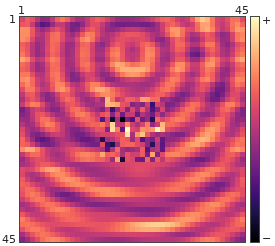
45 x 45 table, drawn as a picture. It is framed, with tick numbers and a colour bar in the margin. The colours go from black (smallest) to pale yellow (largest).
Roughest part: centre. Rings: centred on the top middle. Odd patch: rougher, in the centre.
